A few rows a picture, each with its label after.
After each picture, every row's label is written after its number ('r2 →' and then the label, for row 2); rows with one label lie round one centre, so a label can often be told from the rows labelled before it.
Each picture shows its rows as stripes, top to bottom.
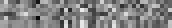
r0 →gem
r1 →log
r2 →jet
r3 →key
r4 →gem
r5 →jet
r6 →jet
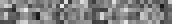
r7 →jet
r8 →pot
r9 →key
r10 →gem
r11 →gem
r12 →key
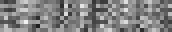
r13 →key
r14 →jet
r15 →key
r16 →jet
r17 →gem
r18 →key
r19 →gem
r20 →log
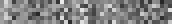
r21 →pot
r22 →log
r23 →jet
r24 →gem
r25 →pot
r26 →jet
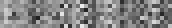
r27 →log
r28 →jet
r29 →log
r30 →pot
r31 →gem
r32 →log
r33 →jet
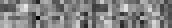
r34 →gem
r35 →key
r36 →key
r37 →log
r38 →gem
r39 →log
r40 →log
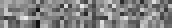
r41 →log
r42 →jet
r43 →gem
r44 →log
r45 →key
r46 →gem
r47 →gem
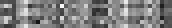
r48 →key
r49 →pot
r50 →key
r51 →key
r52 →pot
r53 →gem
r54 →key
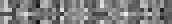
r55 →gem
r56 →gem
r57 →pot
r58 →key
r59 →pot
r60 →gem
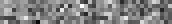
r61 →log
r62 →jet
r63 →pot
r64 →log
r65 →key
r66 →gem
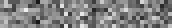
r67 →gem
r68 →pot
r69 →key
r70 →jet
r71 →log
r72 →gem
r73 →jet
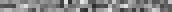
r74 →jet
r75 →key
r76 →log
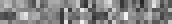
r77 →log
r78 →log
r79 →jet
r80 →key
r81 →key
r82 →jet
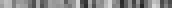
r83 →log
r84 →log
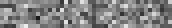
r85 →jet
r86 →key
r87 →pot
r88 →log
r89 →gem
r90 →jet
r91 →key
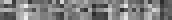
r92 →pot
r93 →key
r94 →log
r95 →key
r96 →key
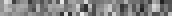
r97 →pot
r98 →log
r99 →log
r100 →jet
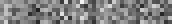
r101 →jet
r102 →log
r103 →gem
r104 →pot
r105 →jet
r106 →gem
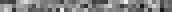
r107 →key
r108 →log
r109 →pot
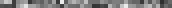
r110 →pot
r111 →key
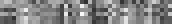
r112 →log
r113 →jet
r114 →key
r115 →jet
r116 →key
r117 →key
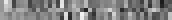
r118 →pot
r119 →pot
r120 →log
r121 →jet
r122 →jet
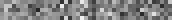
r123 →jet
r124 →pot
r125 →gem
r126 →log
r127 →jet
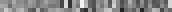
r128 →jet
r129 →jet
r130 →log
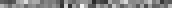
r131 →key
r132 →jet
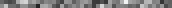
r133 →key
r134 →gem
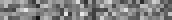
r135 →log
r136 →gem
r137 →key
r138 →jet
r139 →gem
